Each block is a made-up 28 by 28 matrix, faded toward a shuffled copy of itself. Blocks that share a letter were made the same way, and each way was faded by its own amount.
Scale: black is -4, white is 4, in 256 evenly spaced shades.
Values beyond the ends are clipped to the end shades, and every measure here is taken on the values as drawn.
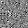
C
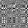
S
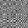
S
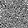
C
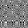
S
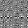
S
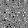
C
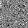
C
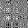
S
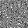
C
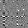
S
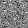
C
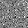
C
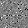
C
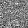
C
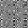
S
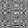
S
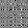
S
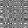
S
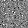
C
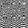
S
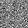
C
